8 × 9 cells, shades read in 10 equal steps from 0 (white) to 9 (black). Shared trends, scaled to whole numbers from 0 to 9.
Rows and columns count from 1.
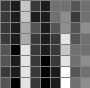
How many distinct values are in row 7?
7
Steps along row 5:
up down up up down down up same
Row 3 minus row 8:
1 -1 2 -1 -1 -2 4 1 0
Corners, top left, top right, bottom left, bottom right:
7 5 6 4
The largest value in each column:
7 9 3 8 9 8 5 7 5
